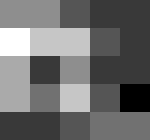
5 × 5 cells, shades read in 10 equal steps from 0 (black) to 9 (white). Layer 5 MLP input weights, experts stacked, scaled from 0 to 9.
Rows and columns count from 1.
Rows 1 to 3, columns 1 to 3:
5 5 3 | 9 7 7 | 6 2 5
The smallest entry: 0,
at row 4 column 5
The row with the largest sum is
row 2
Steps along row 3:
down up down same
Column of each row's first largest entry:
1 1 1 3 4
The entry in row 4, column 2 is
4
